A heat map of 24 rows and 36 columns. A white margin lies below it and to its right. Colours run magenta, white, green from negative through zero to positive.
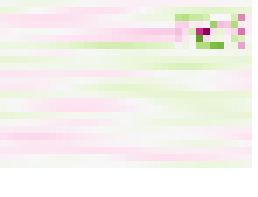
Mirror symmetry: none. Grain: streaks across. Odd patch: rougher, in the top right. Histogram: heavy tails on both sides. Roughest part: top right. Average level on the scale: 50%.
